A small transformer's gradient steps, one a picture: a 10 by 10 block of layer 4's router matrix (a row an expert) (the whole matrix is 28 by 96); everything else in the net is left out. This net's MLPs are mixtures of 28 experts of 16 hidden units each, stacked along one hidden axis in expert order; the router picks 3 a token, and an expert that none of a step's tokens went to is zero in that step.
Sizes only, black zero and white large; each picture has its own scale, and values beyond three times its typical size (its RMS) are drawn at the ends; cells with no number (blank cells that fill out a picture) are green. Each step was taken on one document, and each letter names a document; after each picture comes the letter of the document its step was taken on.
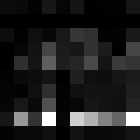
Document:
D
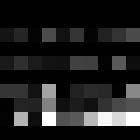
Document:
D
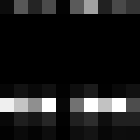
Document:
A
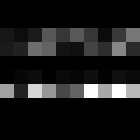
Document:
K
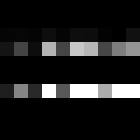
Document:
K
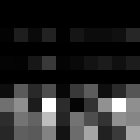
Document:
A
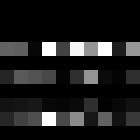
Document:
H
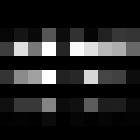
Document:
H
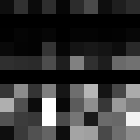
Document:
A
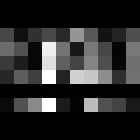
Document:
H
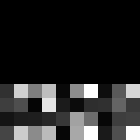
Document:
A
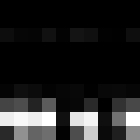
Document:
A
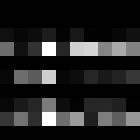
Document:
H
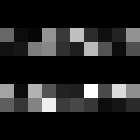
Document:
K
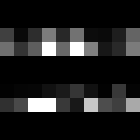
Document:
K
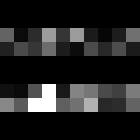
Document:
K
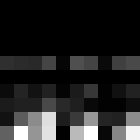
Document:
A
